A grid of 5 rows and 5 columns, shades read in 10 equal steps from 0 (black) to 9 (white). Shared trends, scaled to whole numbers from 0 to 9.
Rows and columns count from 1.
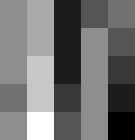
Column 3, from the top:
1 1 1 2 3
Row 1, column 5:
4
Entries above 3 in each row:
3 3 3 3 3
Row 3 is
5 7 1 5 2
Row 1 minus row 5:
0 -3 -2 -2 4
